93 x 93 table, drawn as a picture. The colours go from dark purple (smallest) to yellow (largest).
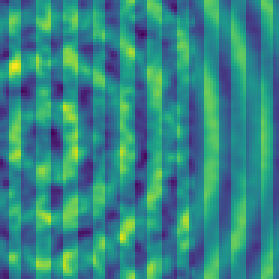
Slope: none. Lone odd cells: none. Seam: vertical, 70% of the way across, the right part calmer. Stripes: upright, repeating 10 times. Rings: centred on the middle left.
